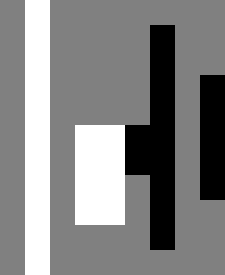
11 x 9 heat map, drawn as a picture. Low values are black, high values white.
Grain: streaks running down. Calmest part: top middle. Ninth with the lowest average: middle right.
